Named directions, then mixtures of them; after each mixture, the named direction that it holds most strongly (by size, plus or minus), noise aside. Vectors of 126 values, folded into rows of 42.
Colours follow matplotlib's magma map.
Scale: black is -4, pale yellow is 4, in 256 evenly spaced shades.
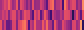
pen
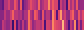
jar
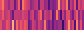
jar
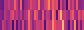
jar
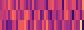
pen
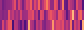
pen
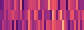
jar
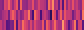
pen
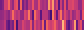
jar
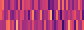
jar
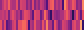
pen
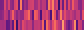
jar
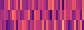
pen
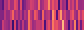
jar
